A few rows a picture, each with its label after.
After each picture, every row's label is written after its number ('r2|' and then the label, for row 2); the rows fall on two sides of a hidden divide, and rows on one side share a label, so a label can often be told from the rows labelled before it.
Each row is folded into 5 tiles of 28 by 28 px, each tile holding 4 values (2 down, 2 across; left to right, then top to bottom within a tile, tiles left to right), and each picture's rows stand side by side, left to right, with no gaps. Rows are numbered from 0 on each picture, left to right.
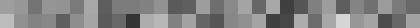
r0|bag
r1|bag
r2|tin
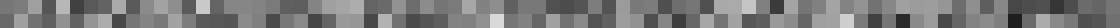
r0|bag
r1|bag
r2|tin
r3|tin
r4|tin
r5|bag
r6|bag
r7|tin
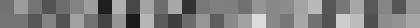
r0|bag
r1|bag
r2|tin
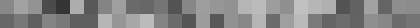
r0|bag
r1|bag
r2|bag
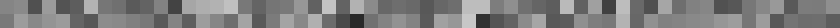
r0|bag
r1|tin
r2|bag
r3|bag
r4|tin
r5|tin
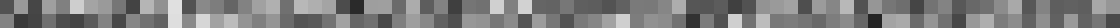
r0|bag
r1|tin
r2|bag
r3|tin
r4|tin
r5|tin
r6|tin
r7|bag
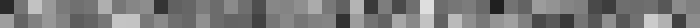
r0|bag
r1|tin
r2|bag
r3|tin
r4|tin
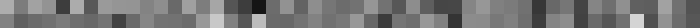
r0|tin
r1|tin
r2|tin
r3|tin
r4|tin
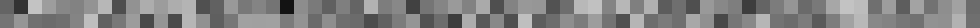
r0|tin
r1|bag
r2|bag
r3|bag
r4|bag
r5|tin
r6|bag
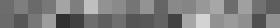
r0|bag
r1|tin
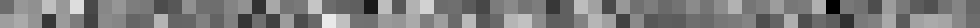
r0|bag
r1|tin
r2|tin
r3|bag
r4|bag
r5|bag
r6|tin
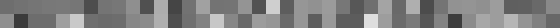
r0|tin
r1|tin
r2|bag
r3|tin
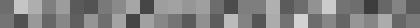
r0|bag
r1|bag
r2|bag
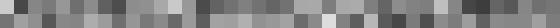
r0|tin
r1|bag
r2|bag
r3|bag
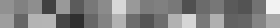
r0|bag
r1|tin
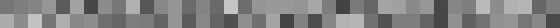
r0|tin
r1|bag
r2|tin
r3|tin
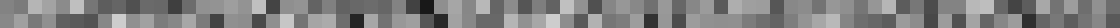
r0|bag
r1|bag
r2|bag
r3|bag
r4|tin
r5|bag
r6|tin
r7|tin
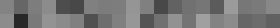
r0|tin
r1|tin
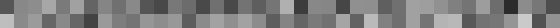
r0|bag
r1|tin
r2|tin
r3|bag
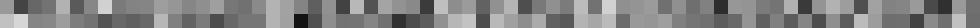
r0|tin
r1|bag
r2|tin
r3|bag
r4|bag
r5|tin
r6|bag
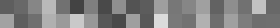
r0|tin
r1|bag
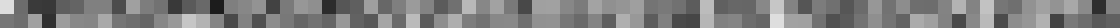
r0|tin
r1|tin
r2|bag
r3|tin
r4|tin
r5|tin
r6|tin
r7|tin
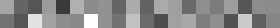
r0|tin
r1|bag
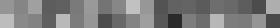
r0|tin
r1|tin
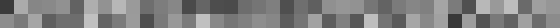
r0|bag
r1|tin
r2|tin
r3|bag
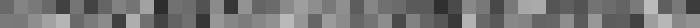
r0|tin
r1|tin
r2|bag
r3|tin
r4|bag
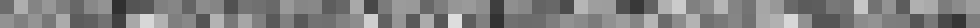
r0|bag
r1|bag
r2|tin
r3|bag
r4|bag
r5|tin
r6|bag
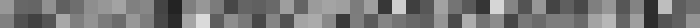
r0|tin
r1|tin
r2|bag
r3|bag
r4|tin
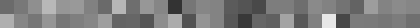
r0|bag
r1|tin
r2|bag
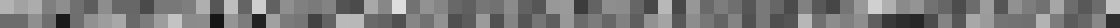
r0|bag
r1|bag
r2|tin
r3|tin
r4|tin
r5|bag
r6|bag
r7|tin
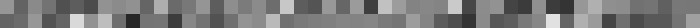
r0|tin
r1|bag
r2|tin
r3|bag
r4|bag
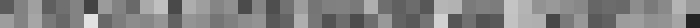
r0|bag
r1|bag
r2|bag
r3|bag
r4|tin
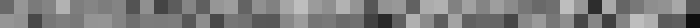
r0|bag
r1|tin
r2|bag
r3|bag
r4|tin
